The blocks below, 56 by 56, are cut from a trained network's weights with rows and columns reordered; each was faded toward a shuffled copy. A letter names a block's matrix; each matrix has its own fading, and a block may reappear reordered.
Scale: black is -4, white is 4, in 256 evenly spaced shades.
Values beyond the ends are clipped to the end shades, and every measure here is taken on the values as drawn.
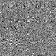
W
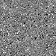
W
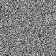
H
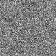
H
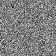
H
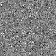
W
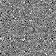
W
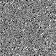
W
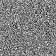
H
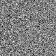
H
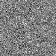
H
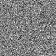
H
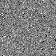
W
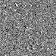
W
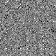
W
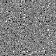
W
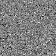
W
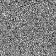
H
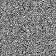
H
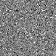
W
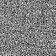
H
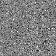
W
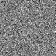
H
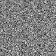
H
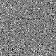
W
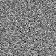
H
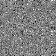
W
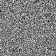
H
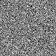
H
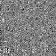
W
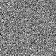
H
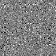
W
